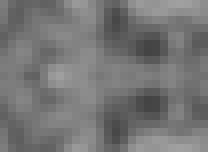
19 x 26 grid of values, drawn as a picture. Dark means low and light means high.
The texture is blotchy. There is no overall slope. The values follow a bell shape. No row or column stands out. It is mirror symmetric from top to bottom.
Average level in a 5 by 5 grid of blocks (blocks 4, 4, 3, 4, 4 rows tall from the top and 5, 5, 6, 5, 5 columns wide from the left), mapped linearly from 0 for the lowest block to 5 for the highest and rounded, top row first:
23244 / 33302 / 35433 / 33302 / 23244
